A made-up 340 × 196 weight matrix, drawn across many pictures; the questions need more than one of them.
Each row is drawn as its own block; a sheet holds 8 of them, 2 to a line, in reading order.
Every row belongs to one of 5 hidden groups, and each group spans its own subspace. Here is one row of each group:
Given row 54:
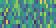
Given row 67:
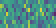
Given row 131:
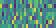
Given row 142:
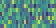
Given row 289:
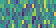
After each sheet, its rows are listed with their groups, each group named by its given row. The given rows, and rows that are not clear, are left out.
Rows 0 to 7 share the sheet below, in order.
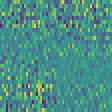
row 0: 142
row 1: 54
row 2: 289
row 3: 142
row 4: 67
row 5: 289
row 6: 131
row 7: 289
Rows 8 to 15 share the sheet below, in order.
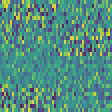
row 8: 131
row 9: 131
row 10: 67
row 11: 289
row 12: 289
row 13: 142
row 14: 67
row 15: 142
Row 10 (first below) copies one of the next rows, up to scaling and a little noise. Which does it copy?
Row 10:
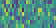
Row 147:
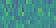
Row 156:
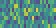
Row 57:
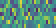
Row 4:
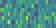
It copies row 147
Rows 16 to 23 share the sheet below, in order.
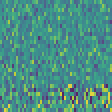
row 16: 289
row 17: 54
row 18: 67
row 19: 142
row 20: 67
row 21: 67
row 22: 142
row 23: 131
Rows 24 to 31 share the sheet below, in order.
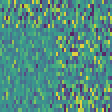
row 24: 289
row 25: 67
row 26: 142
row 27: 54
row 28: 289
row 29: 54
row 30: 131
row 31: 289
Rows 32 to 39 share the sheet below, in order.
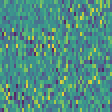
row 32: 54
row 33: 289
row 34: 142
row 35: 142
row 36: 131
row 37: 142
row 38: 67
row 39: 54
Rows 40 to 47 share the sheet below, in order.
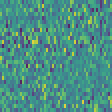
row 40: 131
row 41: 289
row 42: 67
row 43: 289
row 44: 54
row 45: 131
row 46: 54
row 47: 67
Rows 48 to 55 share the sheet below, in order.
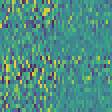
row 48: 142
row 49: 131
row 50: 289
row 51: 54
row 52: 131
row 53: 142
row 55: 142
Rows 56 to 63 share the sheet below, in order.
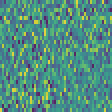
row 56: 54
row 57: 67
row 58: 289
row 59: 131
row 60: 289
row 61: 289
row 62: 142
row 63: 67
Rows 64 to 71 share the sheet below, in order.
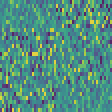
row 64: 54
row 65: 131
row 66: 142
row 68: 131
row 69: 289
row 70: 131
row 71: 67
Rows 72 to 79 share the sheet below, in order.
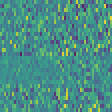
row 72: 67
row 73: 289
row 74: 54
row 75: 131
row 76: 131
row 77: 67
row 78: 67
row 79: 142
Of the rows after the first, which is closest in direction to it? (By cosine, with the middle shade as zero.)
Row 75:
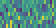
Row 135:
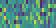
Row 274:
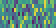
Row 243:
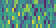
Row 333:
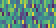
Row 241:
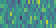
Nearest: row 135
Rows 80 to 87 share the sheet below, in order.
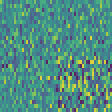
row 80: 54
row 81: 289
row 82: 67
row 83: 131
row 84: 54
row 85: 67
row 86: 131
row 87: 54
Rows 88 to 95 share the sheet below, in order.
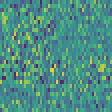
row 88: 54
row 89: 67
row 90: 289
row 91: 131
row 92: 54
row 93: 142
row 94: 142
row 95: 54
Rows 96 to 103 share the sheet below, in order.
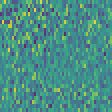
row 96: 131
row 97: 142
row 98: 289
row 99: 67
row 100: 289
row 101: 289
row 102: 131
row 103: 67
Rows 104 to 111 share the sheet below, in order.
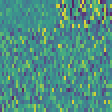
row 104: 131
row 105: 67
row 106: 54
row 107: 54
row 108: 289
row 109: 289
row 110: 142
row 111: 142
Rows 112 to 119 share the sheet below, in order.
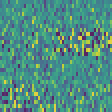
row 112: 289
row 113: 54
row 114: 67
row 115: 67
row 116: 142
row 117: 131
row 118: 54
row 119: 289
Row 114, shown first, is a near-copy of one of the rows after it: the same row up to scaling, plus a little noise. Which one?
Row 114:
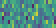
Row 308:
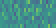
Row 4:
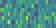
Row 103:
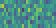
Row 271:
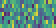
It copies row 271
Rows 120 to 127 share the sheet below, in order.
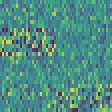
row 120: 67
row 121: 67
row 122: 131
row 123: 142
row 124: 54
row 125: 289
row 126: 289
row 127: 54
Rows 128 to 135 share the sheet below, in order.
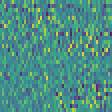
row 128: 142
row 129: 142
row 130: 289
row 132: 54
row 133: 67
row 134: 289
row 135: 54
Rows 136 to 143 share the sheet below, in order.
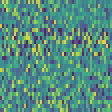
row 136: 131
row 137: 54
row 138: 289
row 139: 131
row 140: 131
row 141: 142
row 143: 142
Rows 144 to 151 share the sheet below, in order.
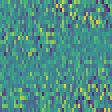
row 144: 289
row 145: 131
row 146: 142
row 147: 67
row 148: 54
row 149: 142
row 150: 54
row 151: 289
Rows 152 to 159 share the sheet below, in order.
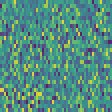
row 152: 131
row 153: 54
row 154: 131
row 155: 142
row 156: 67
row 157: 142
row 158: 67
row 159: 289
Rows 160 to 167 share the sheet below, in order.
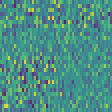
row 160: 142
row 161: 67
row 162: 131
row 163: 142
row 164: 289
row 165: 142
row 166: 54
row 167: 131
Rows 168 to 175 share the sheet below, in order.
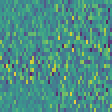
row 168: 289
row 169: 131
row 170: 142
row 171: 142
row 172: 67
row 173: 142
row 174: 131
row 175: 131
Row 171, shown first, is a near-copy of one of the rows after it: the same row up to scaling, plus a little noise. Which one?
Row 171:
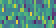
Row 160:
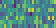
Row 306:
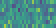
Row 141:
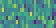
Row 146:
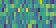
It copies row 141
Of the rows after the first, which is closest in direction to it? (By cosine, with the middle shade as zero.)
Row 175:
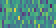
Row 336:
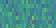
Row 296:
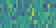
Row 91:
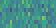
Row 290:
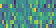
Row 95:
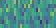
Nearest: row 296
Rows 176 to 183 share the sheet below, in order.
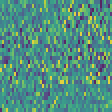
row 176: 289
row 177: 289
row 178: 67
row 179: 289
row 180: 131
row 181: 142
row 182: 142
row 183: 131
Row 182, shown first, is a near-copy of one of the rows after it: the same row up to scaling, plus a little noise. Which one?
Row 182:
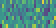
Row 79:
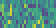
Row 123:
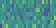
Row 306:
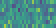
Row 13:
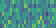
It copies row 123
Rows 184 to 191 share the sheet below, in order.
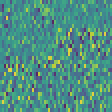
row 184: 142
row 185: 289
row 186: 289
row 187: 67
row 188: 67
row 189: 67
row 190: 67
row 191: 289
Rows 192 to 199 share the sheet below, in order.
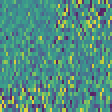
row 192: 131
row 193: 142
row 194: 67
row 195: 54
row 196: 131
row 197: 131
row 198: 142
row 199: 54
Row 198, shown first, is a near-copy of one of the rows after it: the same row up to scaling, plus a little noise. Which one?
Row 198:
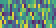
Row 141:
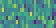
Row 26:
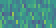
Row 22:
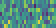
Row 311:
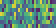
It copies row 26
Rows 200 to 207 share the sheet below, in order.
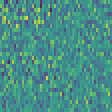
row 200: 54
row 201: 142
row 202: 54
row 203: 289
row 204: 67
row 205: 131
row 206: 54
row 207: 131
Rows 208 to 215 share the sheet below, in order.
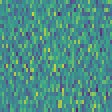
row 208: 67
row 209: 142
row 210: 289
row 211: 289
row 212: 67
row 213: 54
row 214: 289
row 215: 54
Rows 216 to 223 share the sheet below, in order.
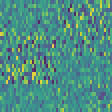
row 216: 142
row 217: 289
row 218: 67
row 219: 289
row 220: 289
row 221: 142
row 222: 131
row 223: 142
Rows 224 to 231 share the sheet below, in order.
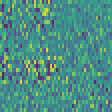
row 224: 142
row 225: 142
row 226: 54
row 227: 289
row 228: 54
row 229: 131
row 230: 289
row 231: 131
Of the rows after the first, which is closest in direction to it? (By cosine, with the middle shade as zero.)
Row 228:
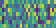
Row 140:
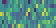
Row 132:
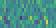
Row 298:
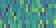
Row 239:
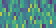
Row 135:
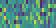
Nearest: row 132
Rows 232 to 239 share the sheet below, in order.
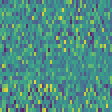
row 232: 131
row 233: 54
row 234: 54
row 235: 67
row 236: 54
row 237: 54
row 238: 131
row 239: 131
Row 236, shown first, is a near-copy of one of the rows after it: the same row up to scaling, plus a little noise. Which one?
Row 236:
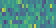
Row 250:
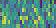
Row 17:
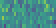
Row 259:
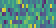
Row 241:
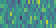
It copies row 259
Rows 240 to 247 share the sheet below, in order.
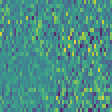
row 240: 67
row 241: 54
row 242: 131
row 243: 289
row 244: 131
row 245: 131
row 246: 142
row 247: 142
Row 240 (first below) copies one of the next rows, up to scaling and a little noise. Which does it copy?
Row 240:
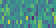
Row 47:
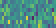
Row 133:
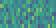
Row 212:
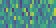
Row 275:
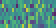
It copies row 47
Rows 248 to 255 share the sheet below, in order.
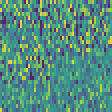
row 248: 54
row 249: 289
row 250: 54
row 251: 67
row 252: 54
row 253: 54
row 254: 142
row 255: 289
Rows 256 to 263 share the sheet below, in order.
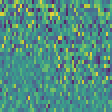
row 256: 142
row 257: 142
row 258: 67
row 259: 54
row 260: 142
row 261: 142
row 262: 131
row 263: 67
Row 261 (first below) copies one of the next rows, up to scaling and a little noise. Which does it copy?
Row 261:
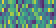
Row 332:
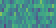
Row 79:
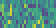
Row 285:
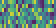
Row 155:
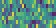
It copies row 285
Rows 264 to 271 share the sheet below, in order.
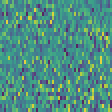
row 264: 131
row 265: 289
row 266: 54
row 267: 54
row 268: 289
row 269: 289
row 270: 142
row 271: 67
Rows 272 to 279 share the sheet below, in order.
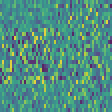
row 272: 142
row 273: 131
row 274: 289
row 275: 67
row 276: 142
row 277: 54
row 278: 289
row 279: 289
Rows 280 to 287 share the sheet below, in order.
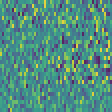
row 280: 289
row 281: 54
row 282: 142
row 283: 131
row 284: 289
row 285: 142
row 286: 54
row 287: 289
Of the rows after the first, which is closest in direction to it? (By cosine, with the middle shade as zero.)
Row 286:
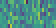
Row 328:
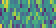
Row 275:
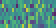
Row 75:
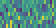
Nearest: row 75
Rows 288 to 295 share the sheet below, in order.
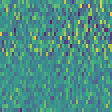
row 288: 131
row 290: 131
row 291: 67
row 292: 67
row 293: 67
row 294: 54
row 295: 131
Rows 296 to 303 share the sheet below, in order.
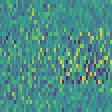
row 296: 131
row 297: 54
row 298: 54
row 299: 289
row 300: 289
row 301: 131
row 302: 67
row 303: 131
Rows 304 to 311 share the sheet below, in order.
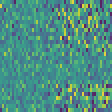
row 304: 131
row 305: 289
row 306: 142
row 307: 67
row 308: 67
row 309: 131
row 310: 142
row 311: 142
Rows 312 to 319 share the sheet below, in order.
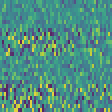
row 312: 54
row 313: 54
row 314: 289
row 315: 142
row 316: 54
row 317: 289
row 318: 131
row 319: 289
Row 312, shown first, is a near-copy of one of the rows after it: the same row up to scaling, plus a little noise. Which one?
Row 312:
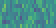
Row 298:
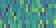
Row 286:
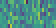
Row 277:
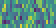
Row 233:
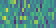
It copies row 277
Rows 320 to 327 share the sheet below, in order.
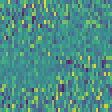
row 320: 289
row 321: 142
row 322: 67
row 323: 67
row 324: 67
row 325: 142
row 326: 67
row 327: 131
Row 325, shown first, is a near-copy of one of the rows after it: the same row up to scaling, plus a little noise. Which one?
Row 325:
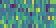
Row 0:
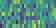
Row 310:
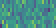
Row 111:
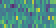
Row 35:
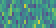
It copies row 111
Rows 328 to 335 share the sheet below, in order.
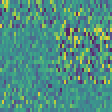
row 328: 131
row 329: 289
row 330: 131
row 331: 54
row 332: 142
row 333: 289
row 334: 67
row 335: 54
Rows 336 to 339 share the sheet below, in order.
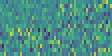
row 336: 131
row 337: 131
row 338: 54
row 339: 131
